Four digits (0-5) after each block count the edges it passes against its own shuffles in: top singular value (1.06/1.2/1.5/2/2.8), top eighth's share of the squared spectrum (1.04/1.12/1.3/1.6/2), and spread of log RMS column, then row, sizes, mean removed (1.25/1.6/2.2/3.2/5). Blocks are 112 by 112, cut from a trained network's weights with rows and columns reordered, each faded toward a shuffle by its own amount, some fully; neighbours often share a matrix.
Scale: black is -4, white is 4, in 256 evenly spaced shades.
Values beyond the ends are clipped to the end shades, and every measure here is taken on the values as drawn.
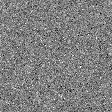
0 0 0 0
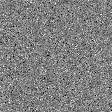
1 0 0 0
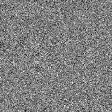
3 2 1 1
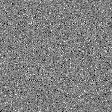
3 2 0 2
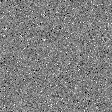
0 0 0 0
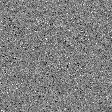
0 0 0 0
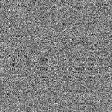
4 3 1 2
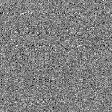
4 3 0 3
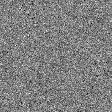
2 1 1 0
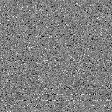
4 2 0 2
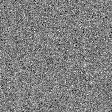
1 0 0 0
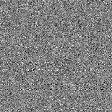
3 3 0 2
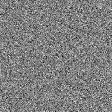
3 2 0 1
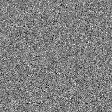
3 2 0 1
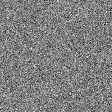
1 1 0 0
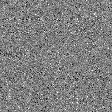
3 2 0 1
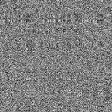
4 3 0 2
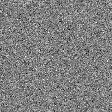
2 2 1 0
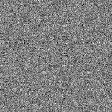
3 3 1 2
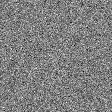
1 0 0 0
